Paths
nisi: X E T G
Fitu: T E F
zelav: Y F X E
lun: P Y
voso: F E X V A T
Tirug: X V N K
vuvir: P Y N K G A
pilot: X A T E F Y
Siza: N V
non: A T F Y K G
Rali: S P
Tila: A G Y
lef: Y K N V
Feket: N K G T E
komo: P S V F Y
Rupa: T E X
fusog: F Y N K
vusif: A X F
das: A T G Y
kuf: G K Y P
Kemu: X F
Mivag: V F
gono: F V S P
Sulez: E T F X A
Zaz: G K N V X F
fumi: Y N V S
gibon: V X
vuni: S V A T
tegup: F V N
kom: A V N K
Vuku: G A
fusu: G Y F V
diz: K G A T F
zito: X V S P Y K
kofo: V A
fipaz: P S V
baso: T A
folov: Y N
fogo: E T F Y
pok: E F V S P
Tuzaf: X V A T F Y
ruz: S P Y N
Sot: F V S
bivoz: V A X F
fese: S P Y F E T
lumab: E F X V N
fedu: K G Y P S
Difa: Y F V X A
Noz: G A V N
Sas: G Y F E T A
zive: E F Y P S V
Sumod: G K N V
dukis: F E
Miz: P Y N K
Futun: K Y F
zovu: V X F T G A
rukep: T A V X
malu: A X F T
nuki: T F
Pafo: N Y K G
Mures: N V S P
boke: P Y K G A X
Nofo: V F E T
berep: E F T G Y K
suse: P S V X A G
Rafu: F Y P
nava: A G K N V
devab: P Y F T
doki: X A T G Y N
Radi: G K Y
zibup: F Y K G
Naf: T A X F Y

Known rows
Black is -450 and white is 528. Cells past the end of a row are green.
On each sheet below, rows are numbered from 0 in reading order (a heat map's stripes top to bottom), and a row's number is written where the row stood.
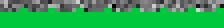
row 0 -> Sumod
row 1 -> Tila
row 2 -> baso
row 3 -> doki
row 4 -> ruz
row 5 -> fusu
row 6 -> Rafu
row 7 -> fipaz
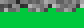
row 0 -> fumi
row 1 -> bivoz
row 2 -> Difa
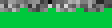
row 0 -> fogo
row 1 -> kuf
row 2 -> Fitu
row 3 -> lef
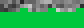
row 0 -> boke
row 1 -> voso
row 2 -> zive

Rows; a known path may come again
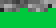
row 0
fusog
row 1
bivoz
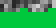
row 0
Miz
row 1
Kemu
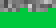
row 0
devab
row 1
voso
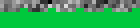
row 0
zovu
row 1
Radi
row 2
Fitu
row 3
lun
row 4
Rafu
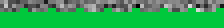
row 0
Sumod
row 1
fumi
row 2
Zaz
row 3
lumab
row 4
Mures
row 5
Tuzaf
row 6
berep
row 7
fipaz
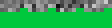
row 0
Difa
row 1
Sas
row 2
ruz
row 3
nuki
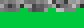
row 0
rukep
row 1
baso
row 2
gono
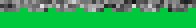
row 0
suse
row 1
fusu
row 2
Sulez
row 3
tegup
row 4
kuf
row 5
zelav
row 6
Pafo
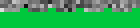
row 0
pok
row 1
zibup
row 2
kom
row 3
zive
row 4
fogo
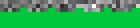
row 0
Noz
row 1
kofo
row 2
das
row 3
dukis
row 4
Naf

